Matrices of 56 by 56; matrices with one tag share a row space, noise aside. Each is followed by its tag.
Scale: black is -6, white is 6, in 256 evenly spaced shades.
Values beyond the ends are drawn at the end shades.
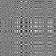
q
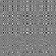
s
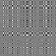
s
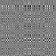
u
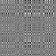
u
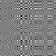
q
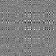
u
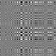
q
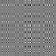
u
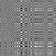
q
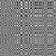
q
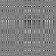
u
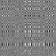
u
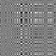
q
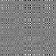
u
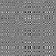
u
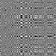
q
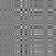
q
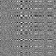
q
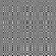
s
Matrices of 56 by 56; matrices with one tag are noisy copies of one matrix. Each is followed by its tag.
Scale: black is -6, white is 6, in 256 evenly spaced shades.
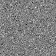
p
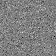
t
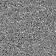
t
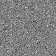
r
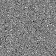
r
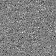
t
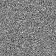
t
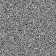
p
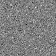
p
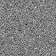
p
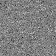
t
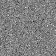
r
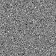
p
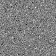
p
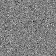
r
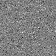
t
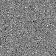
r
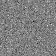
r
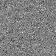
t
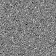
p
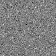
p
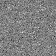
t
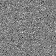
t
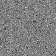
r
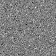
p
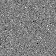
r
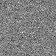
t
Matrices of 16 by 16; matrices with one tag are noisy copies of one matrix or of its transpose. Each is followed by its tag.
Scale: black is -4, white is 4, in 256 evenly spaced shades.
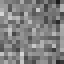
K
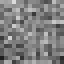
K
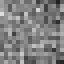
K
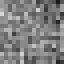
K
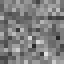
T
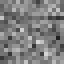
T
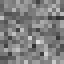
T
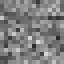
T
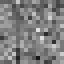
T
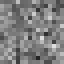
T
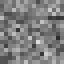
T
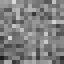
K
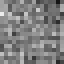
K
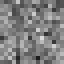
T
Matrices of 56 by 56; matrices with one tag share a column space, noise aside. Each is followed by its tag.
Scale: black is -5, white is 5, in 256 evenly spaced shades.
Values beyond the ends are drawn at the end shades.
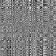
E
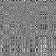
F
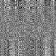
E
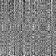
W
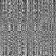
W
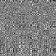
F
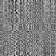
W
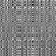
E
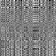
E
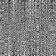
W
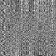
W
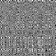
F
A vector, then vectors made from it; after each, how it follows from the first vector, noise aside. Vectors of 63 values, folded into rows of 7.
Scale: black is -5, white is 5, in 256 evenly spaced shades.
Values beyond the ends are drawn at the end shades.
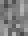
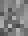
wrapped around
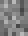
negated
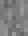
shrunk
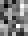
scaled up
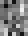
scaled up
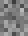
sign-scrambled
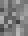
wrapped around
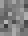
wrapped around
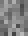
negated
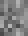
wrapped around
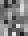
scaled up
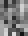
scaled up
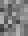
wrapped around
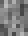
negated
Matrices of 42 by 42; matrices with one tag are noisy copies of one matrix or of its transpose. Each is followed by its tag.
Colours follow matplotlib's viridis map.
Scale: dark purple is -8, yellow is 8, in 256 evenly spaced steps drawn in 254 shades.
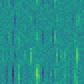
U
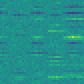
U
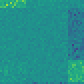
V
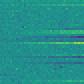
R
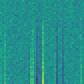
R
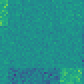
V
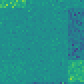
V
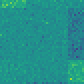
V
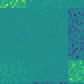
V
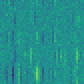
U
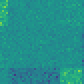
V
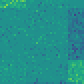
V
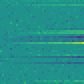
R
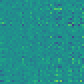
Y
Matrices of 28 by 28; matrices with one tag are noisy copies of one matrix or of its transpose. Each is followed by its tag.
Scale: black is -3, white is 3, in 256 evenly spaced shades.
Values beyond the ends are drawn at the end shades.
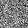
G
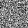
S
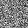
G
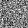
S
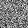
G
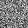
G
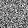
G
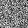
G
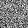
G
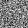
S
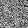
G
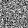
S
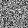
S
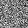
G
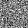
S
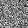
G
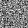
S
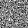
S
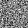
S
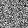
G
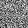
G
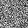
G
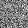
G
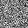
G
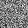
G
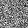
G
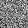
G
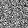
G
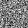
S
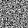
S
